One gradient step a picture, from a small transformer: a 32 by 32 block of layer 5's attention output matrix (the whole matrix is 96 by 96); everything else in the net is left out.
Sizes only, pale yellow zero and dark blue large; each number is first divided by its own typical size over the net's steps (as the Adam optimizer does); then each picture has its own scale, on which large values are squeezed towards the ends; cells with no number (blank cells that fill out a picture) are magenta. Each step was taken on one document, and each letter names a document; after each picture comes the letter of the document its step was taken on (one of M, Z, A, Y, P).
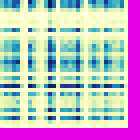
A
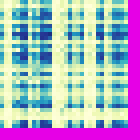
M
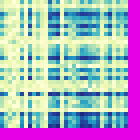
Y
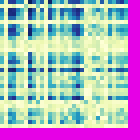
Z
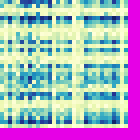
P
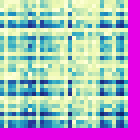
M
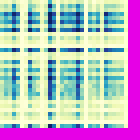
A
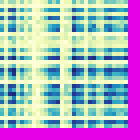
Y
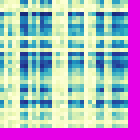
M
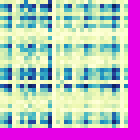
P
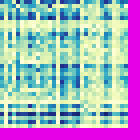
Z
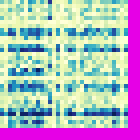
P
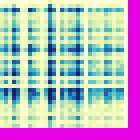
A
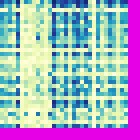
Y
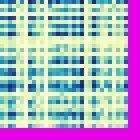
Z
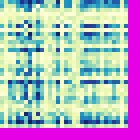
P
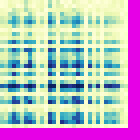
A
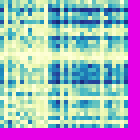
Y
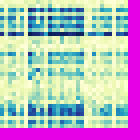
Z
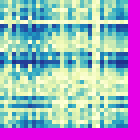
M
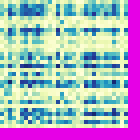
P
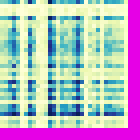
A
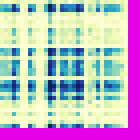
A
